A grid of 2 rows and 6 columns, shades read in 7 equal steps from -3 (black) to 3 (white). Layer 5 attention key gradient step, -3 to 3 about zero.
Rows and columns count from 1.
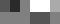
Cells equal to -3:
0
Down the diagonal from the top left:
-1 0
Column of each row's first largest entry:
4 1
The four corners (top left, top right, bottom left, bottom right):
-1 1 0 0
